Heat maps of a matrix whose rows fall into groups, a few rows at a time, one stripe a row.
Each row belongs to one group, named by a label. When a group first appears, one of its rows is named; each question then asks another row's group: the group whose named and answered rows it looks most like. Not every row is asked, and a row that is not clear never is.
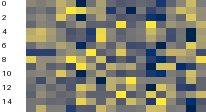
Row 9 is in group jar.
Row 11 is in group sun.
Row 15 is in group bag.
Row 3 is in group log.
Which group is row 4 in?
bag
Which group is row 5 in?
bag
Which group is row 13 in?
log
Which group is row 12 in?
jar
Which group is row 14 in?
jar
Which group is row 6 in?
log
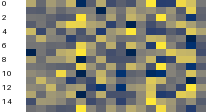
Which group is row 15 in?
jar
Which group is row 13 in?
log
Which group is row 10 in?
log
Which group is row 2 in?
jar
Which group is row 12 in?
sun
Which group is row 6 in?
jar
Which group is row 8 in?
log
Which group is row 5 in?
bag
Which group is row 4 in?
sun
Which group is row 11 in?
bag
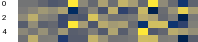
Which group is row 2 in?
bag
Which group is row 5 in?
bag
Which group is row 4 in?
log
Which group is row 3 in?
jar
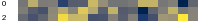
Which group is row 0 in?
bag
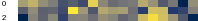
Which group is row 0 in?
bag
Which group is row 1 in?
jar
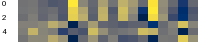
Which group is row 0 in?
jar
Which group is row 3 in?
log
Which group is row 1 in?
jar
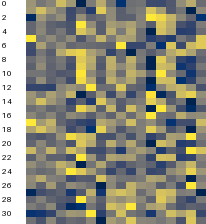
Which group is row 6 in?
log
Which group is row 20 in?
jar
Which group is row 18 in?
bag
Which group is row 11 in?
jar
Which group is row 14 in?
bag
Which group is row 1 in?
bag
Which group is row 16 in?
log
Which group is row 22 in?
jar
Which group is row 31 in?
sun
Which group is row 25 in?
bag
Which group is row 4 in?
jar
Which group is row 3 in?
jar
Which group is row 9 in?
jar
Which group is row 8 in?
jar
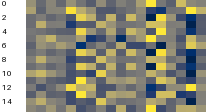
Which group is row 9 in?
jar
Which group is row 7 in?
jar
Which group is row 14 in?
bag
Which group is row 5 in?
sun
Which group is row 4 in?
jar
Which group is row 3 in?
bag
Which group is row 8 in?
bag
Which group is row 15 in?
log
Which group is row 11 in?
jar
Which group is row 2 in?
jar
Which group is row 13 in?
jar
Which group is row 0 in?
log
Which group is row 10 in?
bag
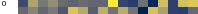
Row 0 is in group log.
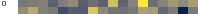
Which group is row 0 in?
log
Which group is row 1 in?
bag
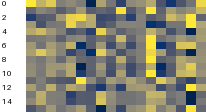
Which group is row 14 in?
bag
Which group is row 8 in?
log
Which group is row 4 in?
bag
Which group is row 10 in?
log
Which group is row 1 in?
log
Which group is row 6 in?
log
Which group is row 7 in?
bag
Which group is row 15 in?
sun
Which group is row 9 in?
log
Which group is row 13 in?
bag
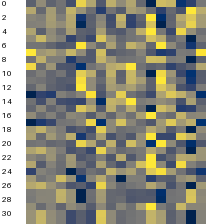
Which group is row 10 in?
jar
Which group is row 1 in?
sun
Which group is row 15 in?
jar
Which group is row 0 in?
jar
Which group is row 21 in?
bag
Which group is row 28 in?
log
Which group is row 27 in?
log
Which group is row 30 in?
bag
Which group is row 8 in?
bag
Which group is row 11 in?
jar
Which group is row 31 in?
bag
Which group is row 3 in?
log
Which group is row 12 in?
jar
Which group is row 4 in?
log
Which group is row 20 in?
jar
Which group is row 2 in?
log
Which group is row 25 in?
log
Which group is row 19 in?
log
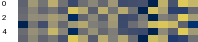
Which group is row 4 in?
log
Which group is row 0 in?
log
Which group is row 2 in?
log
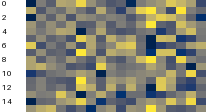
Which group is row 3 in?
log
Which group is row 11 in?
jar
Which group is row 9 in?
bag
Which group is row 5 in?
jar
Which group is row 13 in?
log
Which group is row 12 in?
jar
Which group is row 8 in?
log
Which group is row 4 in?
log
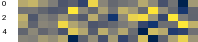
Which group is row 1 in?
jar
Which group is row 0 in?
bag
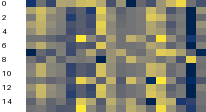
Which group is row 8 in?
sun
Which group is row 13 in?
bag
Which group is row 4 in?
bag
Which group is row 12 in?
bag
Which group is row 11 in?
jar
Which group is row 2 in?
bag
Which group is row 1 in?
bag
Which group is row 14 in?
jar
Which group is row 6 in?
bag
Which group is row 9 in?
bag
